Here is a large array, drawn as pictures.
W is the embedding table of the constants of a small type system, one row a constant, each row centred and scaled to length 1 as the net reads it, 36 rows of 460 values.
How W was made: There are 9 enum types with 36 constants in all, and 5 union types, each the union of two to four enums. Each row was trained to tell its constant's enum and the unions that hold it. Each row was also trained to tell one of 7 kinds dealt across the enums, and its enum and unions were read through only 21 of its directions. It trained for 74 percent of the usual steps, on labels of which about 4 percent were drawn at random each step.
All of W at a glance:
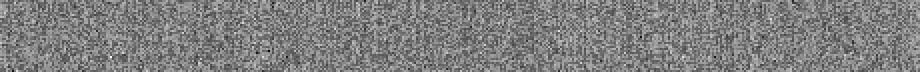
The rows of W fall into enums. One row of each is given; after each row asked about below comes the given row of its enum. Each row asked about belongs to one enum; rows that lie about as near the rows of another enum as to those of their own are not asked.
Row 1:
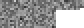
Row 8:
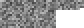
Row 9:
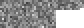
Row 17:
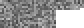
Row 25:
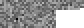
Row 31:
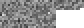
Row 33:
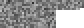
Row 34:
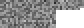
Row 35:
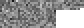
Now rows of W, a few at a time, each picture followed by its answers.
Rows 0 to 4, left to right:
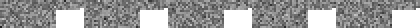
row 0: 17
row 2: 25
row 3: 8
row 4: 25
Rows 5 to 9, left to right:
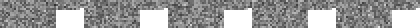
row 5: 33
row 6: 8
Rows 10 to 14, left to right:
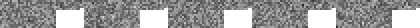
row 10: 1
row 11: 34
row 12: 17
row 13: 9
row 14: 25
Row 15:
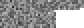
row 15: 31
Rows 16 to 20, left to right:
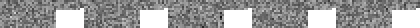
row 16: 34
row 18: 33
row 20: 17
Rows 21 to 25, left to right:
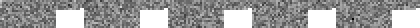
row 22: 1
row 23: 8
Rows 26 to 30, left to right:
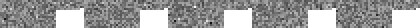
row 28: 34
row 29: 17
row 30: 34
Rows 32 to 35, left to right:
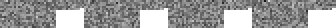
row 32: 33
